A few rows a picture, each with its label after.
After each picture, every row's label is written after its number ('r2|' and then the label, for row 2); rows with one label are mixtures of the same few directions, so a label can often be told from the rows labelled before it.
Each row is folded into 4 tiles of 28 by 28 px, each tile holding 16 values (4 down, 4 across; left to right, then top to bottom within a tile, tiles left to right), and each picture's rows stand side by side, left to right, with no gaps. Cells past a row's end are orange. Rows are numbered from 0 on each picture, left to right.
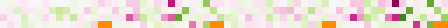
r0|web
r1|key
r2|web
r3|key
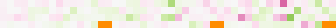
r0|key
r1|key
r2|key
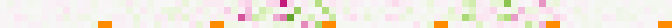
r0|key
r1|web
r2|key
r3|key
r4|key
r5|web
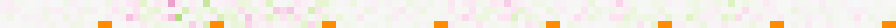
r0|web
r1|key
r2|web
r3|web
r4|key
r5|key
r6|key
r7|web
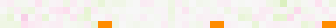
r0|web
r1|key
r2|key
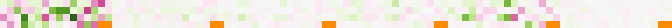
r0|web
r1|web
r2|key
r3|key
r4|key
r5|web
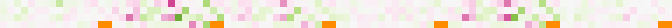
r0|key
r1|key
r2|key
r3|web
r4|key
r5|key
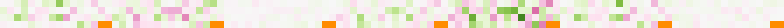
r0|key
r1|web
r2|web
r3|web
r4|web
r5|key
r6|web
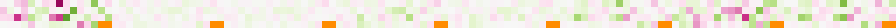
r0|key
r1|web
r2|web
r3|web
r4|web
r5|key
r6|web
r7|key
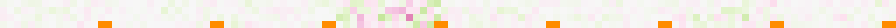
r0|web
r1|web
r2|web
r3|web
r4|web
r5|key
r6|web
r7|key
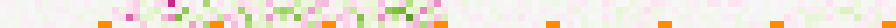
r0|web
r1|key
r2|web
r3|web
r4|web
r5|web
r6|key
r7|web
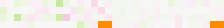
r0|key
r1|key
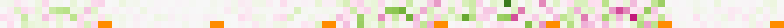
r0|web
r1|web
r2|key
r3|web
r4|key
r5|web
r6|web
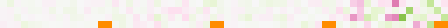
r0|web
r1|web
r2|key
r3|key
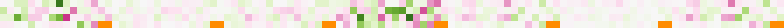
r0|key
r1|web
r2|web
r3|web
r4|key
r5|key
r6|key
